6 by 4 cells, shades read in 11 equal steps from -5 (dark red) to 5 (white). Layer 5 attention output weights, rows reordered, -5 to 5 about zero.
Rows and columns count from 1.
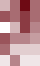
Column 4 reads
-1 -1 0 1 3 4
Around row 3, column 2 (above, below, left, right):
-1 0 5 -3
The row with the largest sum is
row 6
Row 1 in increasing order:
-5 -1 -1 2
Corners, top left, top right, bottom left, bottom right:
2 -1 4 4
